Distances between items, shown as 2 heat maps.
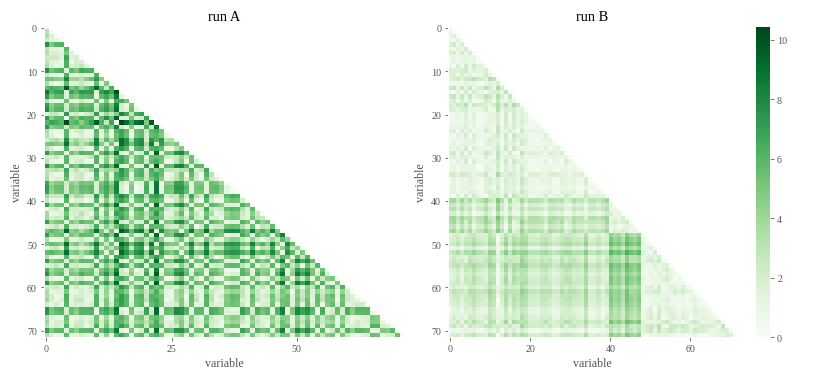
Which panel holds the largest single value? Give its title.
run A
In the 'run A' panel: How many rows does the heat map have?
72
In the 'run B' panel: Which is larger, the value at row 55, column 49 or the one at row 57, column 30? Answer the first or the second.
the second
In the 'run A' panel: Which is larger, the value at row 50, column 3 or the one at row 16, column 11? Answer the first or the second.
the second
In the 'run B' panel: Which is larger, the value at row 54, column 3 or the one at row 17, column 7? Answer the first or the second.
the first
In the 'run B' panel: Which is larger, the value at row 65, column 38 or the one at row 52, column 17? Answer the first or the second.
the second
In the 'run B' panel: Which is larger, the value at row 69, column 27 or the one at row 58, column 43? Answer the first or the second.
the second
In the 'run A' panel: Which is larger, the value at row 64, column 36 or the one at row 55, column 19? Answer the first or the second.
the second
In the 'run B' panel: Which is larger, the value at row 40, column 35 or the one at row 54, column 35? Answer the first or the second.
the first
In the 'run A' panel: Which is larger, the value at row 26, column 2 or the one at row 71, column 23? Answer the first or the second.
the second
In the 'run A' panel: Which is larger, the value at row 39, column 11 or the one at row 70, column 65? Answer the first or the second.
the first
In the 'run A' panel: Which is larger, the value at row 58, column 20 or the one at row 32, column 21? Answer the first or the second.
the first
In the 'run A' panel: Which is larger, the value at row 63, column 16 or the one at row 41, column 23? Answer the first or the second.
the first
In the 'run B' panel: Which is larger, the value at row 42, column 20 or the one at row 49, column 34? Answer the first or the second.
the second
